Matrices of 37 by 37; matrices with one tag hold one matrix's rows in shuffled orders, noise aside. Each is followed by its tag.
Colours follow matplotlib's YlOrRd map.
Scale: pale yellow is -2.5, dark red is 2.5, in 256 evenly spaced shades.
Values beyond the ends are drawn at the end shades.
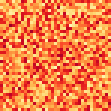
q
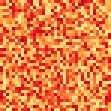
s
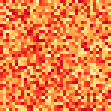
s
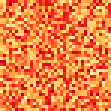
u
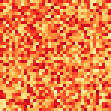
s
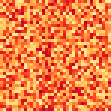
u
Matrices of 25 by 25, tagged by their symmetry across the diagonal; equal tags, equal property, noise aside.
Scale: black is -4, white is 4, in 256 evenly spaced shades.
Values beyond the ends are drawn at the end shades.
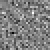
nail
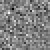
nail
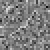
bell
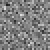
nail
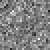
bell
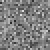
nail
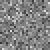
bell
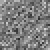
bell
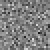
nail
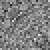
bell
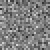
nail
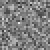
nail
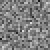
bell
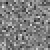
nail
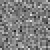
nail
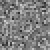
bell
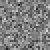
nail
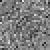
bell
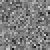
bell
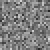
nail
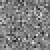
nail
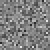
bell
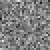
nail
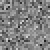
bell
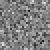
bell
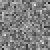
bell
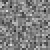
nail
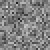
bell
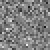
nail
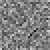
bell
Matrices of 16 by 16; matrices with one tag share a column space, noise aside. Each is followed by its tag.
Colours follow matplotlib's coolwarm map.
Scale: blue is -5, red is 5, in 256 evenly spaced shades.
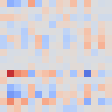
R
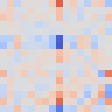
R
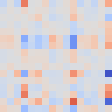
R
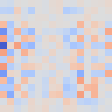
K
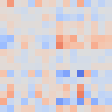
R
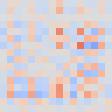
K
